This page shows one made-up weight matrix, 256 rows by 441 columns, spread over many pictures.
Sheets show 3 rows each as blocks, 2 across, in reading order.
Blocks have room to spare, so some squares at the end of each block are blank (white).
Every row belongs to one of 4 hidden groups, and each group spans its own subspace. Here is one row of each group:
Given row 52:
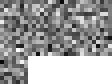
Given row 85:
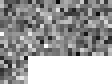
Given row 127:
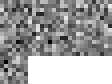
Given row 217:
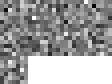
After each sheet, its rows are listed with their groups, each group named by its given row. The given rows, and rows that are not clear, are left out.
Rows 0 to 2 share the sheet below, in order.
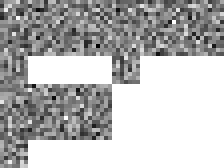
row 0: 85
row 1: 85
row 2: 217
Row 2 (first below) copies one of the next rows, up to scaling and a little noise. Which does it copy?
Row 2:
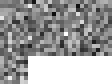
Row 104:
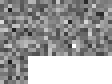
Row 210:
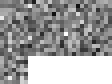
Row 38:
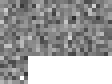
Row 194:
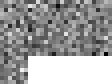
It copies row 210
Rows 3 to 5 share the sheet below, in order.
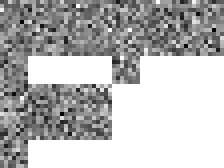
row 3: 127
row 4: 52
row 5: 127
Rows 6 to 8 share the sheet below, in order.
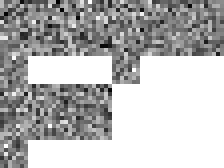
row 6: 85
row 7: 217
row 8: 127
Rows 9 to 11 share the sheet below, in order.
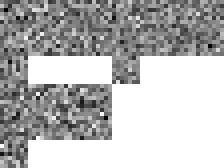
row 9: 85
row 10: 85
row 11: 52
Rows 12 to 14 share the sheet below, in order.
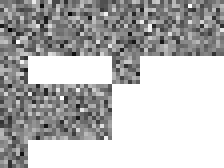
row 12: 52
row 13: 127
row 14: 217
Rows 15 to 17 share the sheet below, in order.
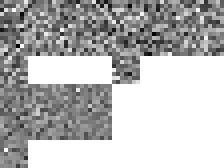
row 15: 127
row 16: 85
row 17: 127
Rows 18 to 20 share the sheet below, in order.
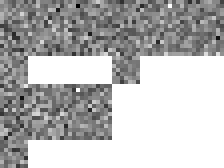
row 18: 217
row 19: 217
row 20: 127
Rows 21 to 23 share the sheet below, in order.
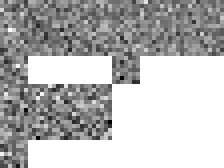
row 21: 127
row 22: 217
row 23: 52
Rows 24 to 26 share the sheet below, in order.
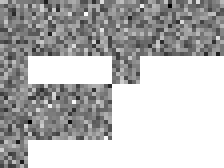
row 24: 52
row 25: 217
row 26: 217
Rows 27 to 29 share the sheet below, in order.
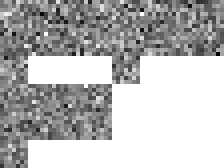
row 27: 85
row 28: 217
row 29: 217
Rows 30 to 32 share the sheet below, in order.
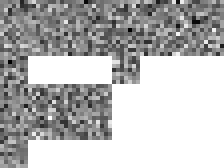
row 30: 217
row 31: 52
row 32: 52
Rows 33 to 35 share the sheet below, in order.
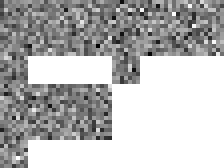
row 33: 85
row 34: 217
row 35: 85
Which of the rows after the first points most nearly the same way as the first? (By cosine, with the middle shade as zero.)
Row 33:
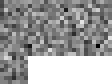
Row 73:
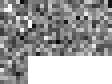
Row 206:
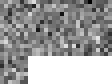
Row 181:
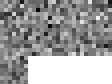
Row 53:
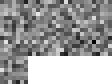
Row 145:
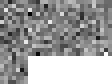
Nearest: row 181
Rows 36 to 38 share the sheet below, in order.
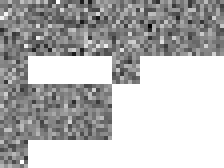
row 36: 85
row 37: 127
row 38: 217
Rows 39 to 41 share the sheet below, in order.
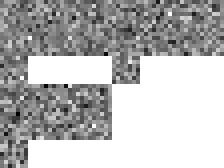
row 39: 217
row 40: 52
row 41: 52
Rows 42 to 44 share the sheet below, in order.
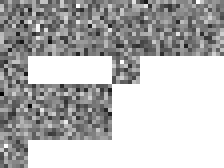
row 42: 127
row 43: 217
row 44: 127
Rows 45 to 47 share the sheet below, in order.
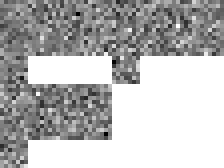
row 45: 217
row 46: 52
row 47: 85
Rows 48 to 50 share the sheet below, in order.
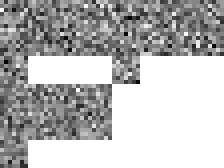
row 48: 127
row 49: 85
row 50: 217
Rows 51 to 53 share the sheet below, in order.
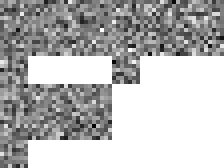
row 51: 52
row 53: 52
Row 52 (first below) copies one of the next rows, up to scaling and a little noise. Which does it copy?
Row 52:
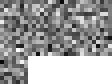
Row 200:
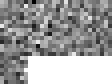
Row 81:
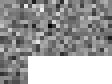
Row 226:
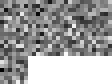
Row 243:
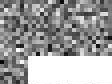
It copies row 243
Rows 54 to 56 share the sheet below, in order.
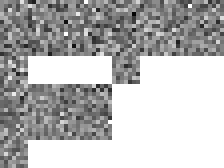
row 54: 217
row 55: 127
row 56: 127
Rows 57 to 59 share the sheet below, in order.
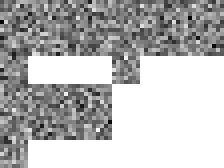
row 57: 85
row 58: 85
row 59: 85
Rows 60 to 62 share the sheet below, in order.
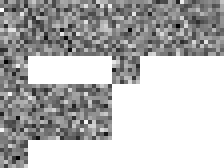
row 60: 127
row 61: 52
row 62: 85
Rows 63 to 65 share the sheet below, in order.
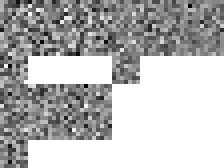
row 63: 85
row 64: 127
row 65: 217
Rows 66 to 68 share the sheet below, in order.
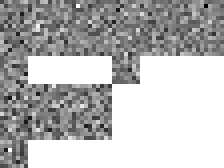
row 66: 127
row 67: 217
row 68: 85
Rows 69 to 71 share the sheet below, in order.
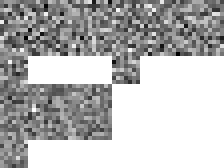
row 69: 85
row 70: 52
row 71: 85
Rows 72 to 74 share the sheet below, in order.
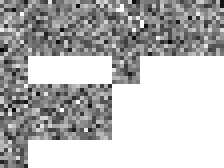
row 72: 127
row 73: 85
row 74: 85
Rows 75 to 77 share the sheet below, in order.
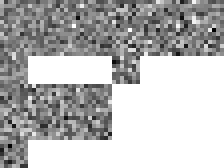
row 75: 85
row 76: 52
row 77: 217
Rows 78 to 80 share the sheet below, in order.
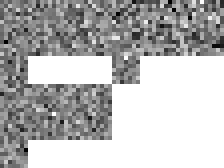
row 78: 217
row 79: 85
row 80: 127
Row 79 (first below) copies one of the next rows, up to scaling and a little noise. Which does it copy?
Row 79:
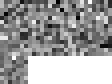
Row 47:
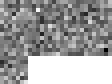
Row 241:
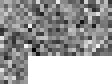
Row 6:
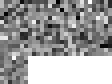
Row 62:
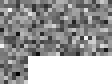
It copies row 6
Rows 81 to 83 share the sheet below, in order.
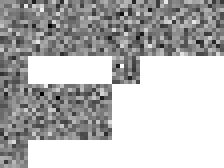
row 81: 52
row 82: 85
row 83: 52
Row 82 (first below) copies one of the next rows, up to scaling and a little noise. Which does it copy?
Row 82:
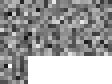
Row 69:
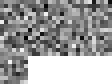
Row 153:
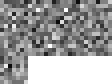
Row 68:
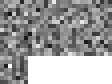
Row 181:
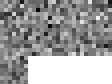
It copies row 68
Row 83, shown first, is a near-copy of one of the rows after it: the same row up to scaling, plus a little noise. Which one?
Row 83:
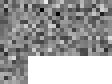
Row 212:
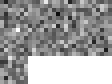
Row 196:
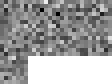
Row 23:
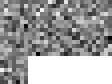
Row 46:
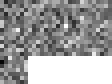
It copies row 196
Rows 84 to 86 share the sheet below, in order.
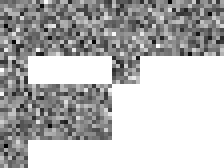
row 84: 52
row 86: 127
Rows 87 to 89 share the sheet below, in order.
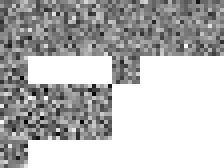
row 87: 217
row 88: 217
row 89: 85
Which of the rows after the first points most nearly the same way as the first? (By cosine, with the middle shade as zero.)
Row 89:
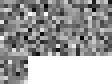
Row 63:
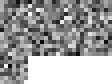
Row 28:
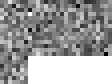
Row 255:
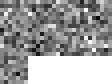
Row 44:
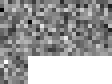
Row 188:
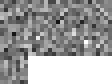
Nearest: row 255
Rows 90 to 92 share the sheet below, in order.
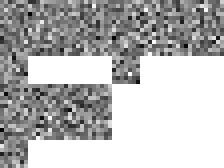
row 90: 217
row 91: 85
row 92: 52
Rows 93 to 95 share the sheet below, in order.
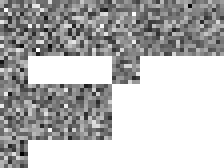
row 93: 52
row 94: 127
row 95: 217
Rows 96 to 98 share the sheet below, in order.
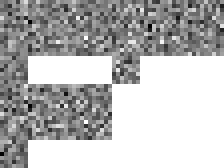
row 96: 85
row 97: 127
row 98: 85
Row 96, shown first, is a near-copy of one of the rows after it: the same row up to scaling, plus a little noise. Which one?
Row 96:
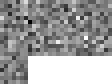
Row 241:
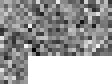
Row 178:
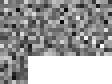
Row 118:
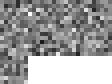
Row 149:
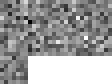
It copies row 149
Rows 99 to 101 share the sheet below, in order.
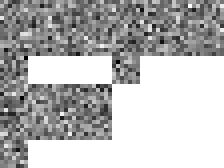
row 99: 85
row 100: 127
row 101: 127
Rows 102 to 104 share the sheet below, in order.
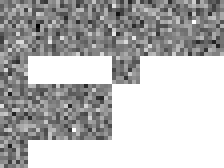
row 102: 127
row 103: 85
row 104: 217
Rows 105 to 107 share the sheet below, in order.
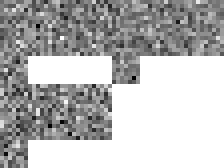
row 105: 127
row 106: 217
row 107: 127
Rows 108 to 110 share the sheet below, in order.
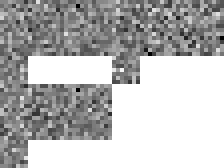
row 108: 217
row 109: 52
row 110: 127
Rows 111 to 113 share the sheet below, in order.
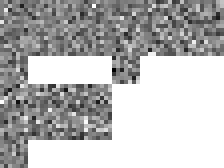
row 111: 217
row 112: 52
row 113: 85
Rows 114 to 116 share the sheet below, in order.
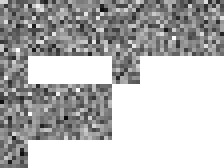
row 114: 52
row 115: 127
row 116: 217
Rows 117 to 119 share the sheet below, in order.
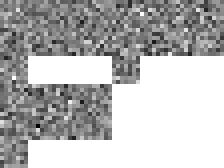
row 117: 85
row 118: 85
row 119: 52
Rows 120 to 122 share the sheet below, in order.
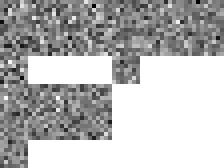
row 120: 217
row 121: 217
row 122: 52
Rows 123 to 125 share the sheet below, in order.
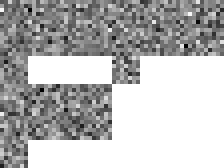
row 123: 127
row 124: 217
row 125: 52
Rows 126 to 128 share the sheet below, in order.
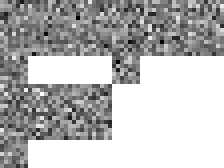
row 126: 85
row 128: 52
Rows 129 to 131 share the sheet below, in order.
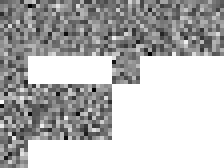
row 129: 217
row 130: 52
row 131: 217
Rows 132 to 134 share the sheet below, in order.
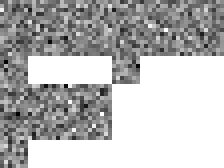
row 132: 127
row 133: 127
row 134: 52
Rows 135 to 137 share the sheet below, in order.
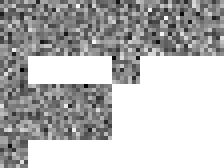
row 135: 217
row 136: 52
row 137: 217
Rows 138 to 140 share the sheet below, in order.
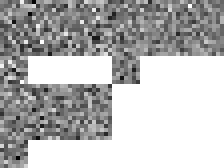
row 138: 217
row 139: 217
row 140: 85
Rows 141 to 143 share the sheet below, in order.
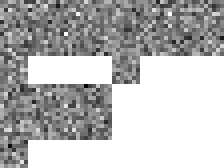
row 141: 217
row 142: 52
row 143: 217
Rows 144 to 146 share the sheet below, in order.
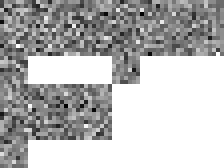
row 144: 52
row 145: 217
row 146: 85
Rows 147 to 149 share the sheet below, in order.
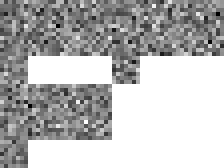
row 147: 52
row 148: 52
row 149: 85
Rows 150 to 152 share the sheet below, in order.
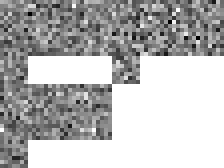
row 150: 217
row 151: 85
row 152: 85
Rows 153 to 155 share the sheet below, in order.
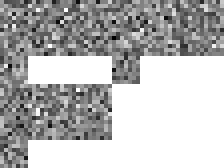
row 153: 85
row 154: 85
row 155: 127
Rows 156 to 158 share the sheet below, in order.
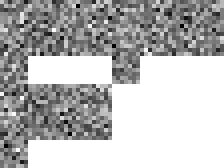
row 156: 127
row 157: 52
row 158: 127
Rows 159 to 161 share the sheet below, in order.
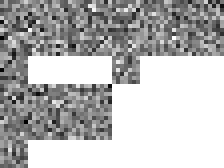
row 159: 85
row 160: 127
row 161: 85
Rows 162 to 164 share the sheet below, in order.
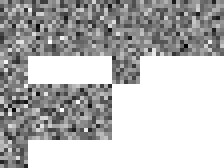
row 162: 127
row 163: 52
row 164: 85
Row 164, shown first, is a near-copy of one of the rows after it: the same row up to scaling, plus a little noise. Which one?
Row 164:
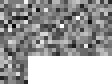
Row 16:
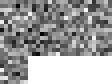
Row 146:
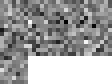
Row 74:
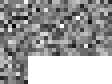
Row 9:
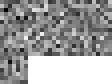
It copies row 74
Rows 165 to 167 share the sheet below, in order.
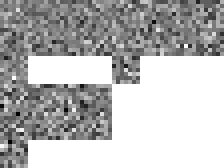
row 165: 85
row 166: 217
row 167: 52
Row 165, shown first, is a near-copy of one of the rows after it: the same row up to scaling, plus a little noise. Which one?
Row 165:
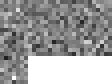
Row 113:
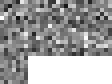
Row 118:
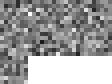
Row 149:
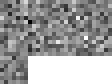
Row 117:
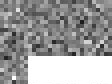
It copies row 117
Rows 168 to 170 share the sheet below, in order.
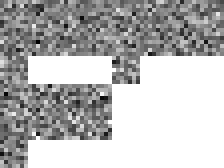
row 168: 52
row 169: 52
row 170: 52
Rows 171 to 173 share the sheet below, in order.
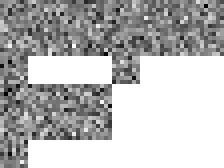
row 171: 217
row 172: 217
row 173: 85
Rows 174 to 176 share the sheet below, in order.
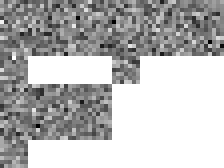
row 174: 85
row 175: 52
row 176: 52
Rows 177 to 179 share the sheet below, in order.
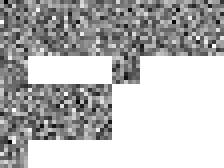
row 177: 52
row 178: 85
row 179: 85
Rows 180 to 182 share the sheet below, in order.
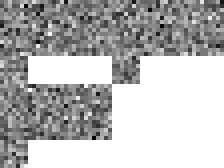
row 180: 52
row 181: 85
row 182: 217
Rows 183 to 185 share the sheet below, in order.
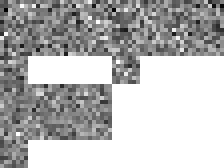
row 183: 217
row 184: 127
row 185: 52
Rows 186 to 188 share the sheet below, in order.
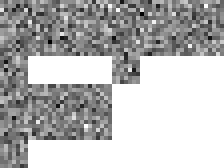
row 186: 127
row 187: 217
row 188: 85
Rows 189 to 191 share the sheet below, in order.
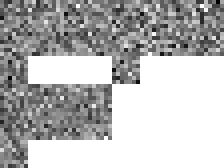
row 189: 217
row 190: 85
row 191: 217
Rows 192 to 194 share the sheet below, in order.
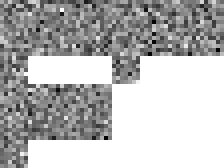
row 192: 217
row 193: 85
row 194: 217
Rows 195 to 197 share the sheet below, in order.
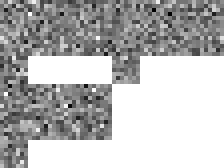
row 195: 217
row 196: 52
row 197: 217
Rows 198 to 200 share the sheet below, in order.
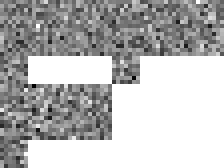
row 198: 127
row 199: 217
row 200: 52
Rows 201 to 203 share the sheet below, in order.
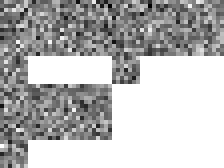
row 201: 127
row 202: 217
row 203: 52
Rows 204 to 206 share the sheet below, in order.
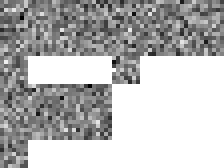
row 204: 127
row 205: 52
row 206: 217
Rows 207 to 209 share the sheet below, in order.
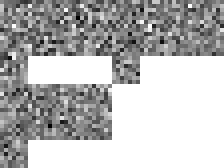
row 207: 85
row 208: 127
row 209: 127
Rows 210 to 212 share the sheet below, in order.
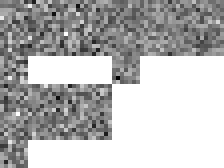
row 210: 217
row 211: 85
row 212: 52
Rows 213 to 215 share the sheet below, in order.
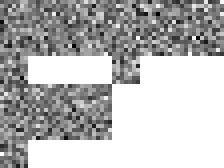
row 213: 217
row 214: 85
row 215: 52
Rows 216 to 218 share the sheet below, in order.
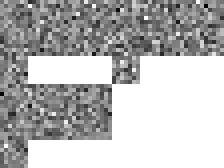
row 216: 217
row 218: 127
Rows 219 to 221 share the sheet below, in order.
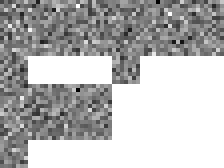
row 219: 217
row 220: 52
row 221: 127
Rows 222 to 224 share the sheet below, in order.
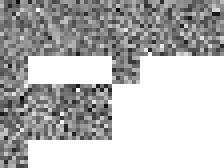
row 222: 85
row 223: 52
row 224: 127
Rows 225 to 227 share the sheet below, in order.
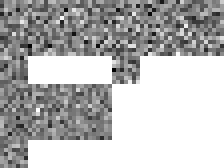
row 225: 85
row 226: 52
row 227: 127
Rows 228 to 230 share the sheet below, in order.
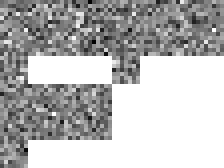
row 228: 217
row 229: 52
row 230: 127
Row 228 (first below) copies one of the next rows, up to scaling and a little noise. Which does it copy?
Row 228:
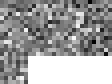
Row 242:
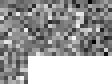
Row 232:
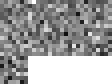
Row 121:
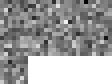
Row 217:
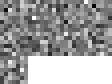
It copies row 242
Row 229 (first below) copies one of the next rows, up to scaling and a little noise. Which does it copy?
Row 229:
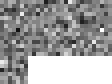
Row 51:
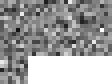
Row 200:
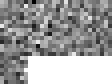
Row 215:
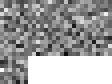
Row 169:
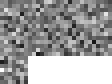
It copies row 51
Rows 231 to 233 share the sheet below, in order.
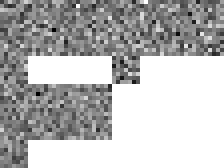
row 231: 127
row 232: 217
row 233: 85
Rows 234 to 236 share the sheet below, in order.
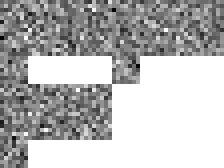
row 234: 85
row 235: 127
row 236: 217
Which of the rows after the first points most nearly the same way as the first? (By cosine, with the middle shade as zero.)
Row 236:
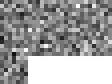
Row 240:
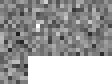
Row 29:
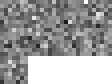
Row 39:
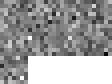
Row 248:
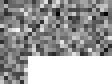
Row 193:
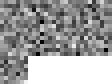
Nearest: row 29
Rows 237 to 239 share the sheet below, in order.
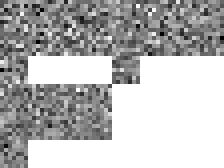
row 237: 52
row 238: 52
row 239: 127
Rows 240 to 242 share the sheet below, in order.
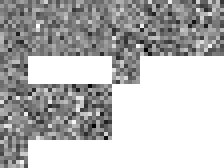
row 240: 127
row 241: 85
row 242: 217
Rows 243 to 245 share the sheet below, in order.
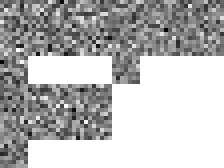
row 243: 52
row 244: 127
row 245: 85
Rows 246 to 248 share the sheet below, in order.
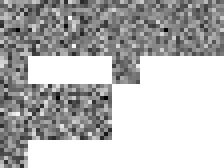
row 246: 52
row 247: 127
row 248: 52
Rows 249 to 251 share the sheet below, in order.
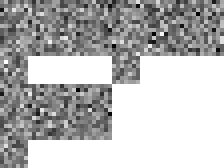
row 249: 127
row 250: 52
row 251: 127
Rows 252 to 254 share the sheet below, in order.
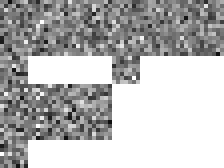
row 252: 217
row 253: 217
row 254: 52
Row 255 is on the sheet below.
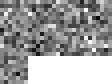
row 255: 85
